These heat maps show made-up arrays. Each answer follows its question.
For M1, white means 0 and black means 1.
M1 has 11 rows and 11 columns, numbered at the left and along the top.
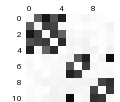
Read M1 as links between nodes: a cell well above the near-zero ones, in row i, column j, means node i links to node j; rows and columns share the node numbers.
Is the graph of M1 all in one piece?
no
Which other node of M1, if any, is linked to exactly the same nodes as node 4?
node 1
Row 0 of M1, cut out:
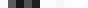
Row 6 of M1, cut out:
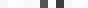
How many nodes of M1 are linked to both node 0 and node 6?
0
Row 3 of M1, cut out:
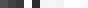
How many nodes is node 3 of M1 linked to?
4
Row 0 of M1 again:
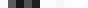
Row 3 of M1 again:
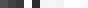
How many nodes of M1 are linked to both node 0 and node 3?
3
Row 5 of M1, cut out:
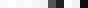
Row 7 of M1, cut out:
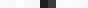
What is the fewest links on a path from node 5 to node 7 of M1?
1
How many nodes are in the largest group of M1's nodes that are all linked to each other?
4
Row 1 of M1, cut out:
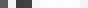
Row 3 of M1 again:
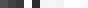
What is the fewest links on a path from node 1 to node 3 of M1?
1
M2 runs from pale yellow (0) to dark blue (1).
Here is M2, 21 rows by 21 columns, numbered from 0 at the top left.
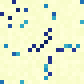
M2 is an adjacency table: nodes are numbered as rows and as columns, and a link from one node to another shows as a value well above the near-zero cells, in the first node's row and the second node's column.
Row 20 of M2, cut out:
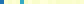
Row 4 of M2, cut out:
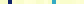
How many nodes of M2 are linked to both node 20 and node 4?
0
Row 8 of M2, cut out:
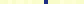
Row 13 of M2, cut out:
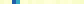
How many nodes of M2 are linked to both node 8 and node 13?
0
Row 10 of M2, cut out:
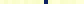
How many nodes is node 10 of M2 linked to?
1
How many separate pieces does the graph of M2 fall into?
3
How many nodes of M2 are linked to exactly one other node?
11
